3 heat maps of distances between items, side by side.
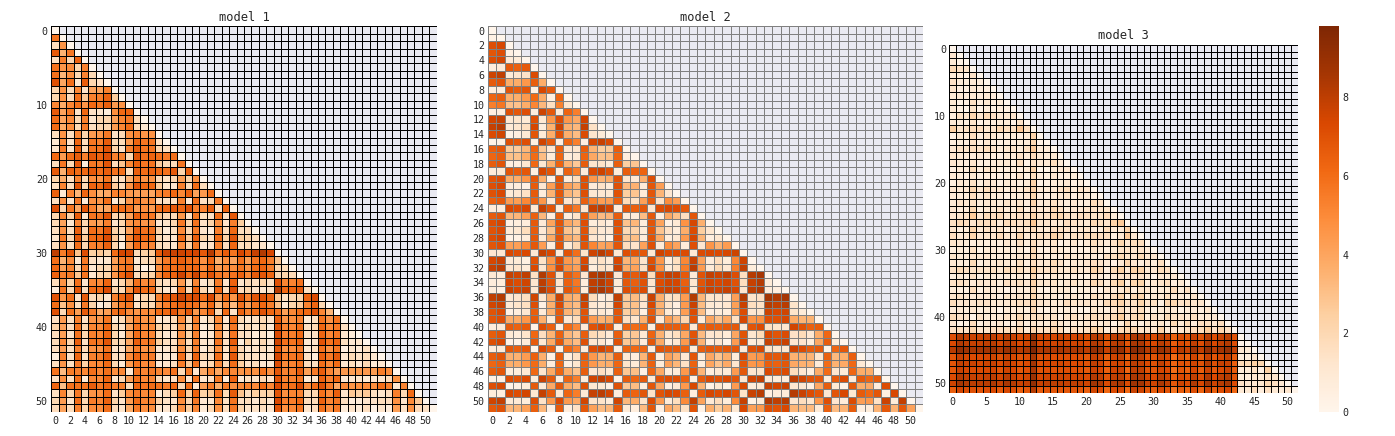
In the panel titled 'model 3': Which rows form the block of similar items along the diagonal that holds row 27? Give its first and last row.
0 to 42
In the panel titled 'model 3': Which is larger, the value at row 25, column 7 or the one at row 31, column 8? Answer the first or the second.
the first
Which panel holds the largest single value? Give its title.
model 3
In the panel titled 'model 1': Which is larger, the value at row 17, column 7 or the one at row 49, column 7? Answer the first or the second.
the first
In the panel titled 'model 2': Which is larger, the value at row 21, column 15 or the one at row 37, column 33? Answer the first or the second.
the second
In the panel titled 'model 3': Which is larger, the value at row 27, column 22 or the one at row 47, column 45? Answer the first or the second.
the second
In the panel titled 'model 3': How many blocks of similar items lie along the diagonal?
2
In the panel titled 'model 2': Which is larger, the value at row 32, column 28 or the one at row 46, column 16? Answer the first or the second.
the second
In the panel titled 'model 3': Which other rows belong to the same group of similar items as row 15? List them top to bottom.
0, 1, 2, 3, 4, 5, 6, 7, 8, 9, 10, 11, 12, 13, 14, 16, 17, 18, 19, 20, 21, 22, 23, 24, 25, 26, 27, 28, 29, 30, 31, 32, 33, 34, 35, 36, 37, 38, 39, 40, 41, 42
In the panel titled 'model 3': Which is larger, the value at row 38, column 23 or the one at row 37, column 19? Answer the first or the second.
the first
